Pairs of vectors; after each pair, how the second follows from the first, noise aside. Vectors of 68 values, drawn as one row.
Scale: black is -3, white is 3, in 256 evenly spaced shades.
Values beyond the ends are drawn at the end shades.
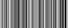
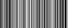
sign-scrambled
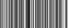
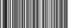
wrapped around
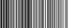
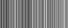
shrunk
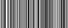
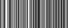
sign-scrambled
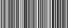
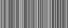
shrunk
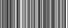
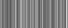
shrunk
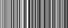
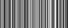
wrapped around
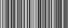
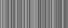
shrunk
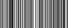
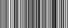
wrapped around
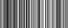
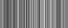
shrunk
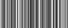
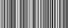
sign-scrambled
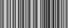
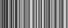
wrapped around
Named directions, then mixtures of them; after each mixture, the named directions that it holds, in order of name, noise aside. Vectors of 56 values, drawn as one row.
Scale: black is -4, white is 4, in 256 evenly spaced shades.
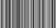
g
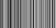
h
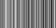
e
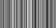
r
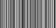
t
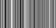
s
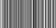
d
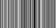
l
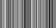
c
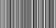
c, d, e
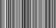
c, t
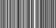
e, l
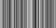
d, r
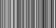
e, s
